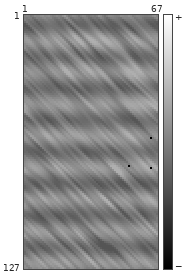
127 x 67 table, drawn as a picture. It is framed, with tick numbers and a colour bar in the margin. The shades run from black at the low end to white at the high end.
There are three isolated cells, each far lower than the cells round it. Horizontal stripes repeat 8 times down the table. No overall slope runs across the table. On average the colour sits 50% of the way up the scale.
